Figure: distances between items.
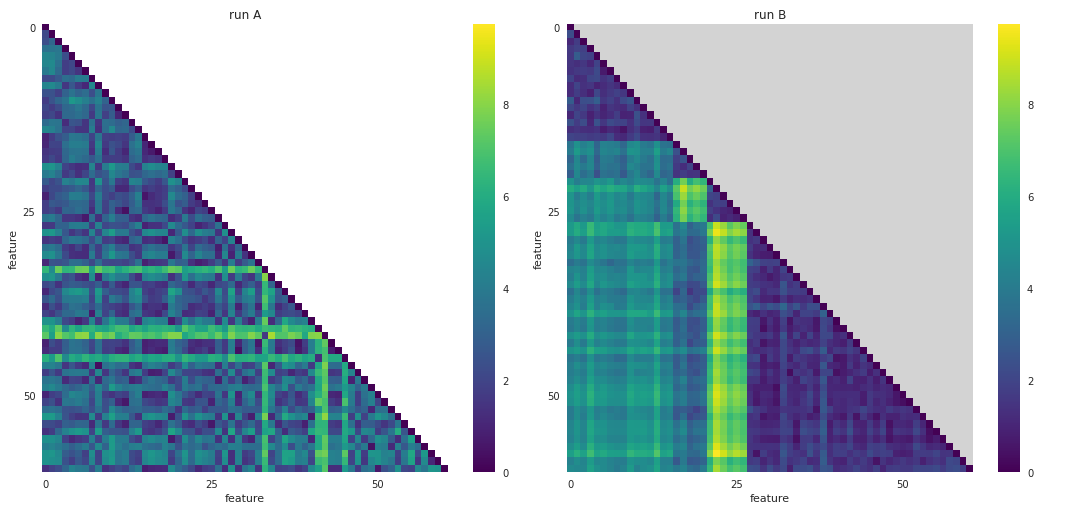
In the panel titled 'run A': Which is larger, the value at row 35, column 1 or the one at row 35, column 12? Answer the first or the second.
the first
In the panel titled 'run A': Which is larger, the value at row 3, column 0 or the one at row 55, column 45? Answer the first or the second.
the second
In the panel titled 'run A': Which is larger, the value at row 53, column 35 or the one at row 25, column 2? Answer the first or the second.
the first
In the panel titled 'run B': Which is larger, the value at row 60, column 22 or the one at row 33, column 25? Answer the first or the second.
the first
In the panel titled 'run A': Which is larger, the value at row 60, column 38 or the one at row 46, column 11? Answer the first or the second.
the second
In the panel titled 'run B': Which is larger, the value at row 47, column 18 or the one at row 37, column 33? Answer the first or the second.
the first
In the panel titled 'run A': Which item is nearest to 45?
41
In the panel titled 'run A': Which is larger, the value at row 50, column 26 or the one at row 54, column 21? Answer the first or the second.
the first
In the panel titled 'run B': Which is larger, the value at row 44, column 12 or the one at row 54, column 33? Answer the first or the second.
the first
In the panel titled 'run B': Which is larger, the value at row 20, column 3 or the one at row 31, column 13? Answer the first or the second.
the second
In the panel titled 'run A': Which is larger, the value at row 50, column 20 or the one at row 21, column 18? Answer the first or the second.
the first
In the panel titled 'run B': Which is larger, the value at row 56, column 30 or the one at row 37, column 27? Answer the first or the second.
the second
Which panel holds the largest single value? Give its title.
run B
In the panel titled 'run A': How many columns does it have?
61
